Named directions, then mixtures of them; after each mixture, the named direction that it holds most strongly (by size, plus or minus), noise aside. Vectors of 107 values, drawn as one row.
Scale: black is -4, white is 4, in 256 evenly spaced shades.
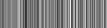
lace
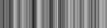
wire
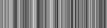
wire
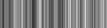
wire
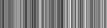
lace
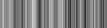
wire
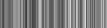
lace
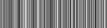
lace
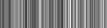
lace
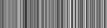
lace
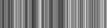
wire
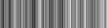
wire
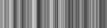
wire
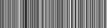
lace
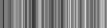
wire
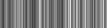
lace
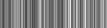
lace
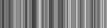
wire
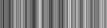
wire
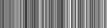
lace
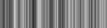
wire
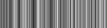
wire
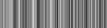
wire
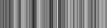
wire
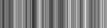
wire
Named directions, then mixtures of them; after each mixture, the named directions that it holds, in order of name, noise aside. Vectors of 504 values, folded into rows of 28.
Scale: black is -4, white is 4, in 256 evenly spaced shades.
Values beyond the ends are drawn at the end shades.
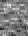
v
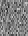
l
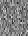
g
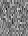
g, l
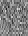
g, l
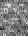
l, v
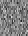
g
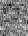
g, v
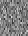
g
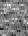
v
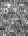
l, v
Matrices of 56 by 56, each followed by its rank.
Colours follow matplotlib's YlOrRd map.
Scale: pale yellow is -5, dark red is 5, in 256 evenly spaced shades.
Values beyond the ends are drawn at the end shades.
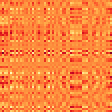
two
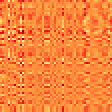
three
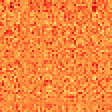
ten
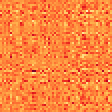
five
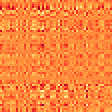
three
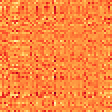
five
